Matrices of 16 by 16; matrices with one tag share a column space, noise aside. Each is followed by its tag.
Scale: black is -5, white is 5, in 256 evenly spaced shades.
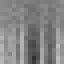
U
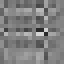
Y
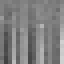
U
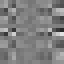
Y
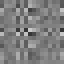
Y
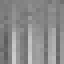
U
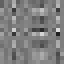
Y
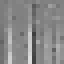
U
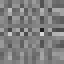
Y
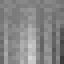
U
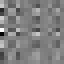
Y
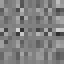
Y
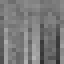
U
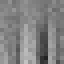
U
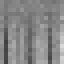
U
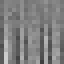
U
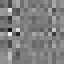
Y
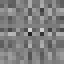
Y
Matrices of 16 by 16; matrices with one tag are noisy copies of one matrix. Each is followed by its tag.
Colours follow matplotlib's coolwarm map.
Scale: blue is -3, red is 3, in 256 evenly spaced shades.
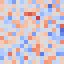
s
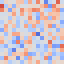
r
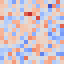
s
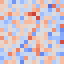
s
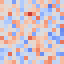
s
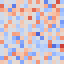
r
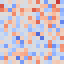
r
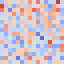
r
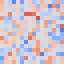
s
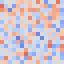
r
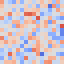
s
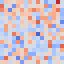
r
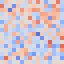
r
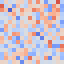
r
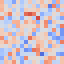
s
